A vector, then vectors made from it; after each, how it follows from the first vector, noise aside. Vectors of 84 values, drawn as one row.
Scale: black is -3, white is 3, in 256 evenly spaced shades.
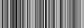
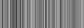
shrunk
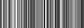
negated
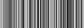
reversed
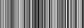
wrapped around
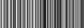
sign-scrambled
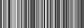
negated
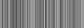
shrunk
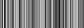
wrapped around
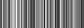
negated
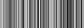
reversed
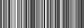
negated
